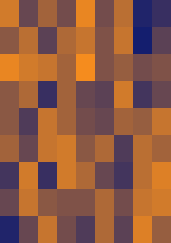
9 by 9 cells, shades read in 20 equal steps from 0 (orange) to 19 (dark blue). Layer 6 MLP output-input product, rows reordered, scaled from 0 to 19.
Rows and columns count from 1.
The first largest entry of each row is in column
8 8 8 3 2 7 3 1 1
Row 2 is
9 5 13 6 4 10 4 19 13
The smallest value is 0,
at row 3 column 5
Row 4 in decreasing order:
16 15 13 12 12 9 7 6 3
